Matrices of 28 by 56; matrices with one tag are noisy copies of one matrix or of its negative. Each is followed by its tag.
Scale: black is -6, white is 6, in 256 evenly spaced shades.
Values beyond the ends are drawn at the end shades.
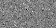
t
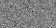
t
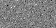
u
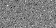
u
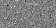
u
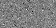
t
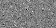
t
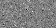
t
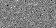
u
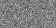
t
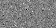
t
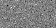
u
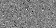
t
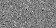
t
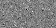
t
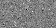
t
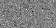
t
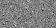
t
